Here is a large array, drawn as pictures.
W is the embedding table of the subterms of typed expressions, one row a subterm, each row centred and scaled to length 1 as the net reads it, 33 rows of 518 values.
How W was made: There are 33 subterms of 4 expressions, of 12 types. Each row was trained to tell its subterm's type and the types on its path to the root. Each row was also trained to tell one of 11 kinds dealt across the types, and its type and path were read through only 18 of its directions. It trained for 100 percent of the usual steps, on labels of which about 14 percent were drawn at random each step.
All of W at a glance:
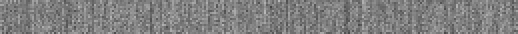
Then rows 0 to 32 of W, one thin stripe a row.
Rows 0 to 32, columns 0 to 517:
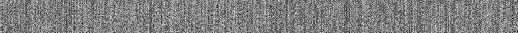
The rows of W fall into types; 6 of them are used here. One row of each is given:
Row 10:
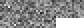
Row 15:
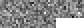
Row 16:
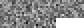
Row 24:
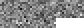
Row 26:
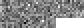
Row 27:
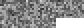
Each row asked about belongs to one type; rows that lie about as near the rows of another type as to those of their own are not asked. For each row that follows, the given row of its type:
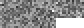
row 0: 26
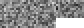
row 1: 16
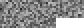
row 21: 16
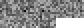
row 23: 27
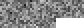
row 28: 27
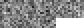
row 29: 10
